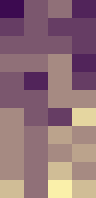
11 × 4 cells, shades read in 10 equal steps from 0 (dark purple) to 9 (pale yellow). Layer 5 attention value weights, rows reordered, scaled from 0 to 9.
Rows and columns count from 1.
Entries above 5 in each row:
0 0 0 0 0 0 1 1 1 1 3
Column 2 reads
3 3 3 4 1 3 3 4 4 4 4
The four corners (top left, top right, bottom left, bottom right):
0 1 7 7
